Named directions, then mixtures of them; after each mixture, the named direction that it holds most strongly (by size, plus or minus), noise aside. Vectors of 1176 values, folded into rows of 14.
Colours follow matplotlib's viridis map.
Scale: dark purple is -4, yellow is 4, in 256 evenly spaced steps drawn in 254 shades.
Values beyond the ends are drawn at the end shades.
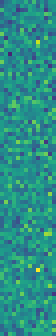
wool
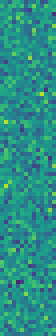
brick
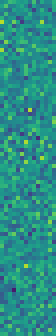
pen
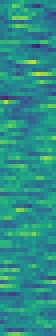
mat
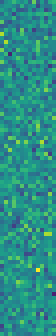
wool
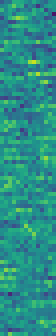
mat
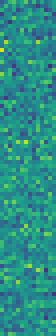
wool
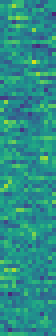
mat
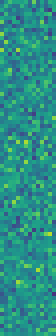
pen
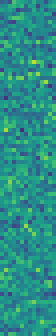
wool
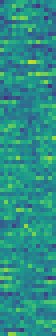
mat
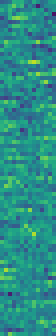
mat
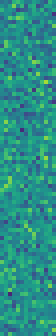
brick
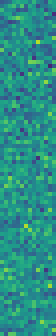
wool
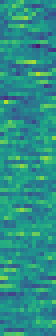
mat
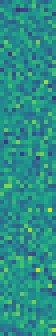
wool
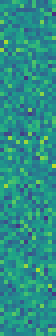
pen
